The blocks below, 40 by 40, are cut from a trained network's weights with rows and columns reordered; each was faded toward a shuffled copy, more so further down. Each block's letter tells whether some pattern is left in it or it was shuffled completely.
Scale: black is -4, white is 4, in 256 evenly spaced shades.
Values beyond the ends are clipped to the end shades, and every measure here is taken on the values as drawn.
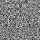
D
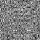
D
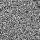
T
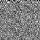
D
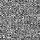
D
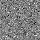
T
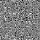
D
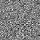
D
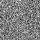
T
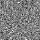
D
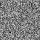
T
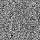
D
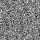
T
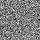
T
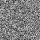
D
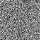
T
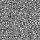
D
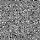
D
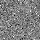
T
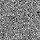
D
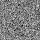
T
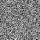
D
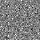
D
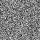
T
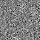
D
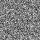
T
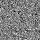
T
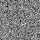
T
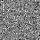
D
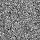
T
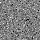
T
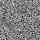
T
